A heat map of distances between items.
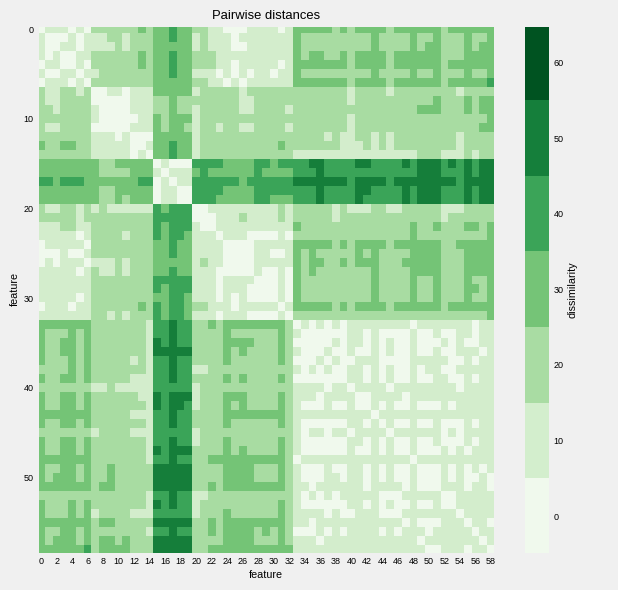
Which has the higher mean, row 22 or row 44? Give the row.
22
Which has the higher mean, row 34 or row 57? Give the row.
57
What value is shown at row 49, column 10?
20
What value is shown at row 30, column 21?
10
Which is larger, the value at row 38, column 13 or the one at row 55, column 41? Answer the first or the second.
the first
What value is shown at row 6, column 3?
10
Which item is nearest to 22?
21
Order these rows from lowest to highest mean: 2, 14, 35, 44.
44, 14, 35, 2
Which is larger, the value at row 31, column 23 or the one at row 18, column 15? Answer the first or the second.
the first
